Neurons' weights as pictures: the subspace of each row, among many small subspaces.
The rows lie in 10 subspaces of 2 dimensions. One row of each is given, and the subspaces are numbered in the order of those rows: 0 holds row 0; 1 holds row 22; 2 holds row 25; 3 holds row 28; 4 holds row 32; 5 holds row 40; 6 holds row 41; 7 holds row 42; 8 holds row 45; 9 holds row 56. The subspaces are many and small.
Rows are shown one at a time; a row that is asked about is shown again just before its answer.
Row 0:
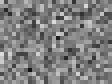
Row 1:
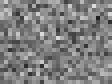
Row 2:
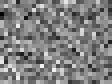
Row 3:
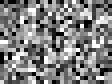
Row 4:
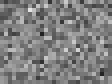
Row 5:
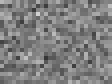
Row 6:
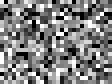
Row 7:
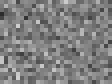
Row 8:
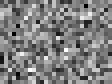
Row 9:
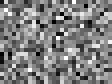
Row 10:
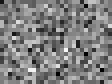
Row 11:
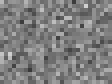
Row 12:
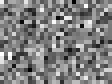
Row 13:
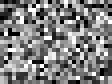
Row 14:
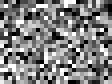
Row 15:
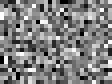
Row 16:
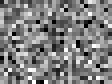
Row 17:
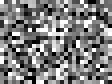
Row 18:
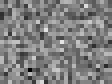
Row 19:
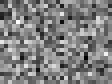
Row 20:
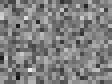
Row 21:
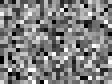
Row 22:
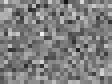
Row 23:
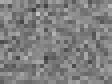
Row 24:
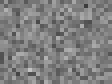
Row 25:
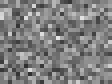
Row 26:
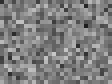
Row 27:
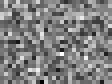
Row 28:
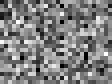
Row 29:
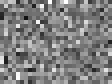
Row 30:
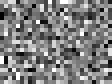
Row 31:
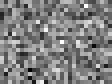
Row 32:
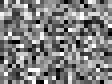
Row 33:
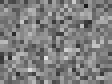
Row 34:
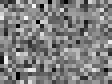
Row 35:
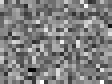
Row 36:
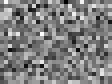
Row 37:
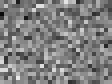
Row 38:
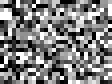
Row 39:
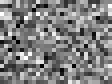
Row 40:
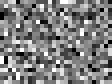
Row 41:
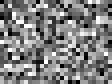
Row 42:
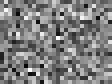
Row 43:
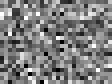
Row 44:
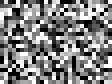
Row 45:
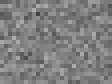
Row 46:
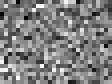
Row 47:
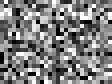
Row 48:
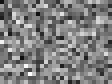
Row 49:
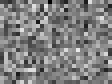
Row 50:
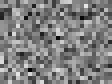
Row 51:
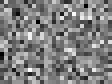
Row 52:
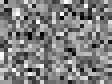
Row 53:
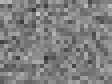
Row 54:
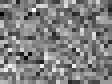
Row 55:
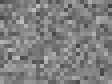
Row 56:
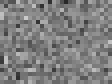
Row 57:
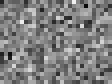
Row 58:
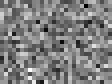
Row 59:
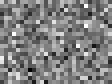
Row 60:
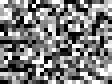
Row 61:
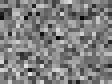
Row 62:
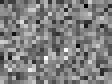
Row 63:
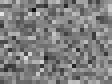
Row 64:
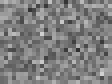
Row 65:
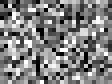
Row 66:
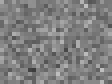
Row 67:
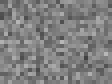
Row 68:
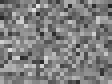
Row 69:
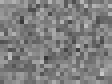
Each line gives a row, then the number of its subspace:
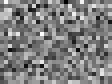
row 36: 1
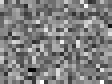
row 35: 4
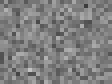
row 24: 7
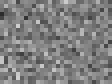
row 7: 5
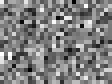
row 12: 0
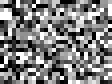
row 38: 8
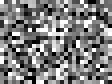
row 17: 4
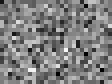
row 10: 4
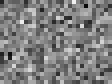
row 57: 0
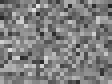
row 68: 2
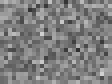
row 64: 1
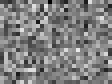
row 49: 9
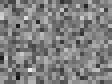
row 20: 8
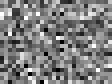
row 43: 6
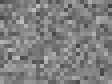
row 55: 2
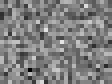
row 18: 3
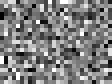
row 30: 5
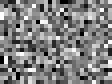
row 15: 5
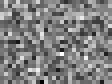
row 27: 4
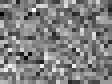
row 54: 5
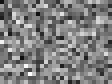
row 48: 6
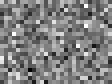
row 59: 6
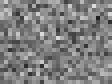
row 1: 7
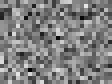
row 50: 2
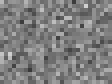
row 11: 0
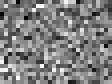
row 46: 9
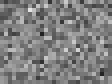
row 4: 1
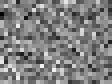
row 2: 5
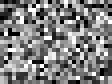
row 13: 1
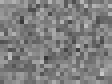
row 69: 7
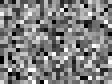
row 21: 6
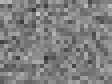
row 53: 8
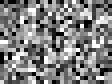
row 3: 7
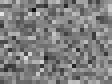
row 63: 5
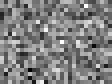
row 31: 3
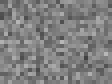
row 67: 3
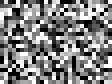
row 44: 6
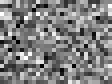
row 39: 8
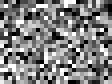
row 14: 9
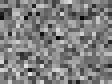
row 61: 2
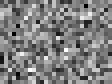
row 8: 2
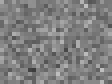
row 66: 4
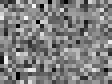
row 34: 9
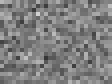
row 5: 8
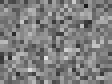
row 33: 7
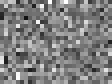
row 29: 9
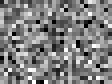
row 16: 3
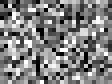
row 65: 4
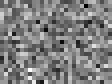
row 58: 3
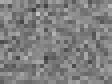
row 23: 8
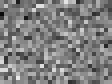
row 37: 9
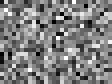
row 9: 0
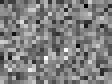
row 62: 2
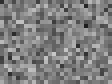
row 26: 6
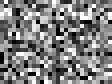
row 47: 7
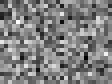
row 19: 3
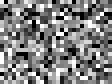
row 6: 0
